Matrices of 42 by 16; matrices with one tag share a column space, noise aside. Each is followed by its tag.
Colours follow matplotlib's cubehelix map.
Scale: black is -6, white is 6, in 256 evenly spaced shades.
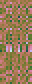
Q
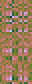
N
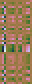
Q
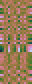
Q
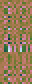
Q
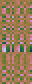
Q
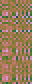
N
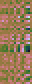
Q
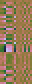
Q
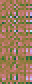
N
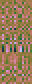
Q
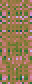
N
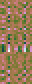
Q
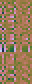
Q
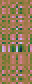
Q
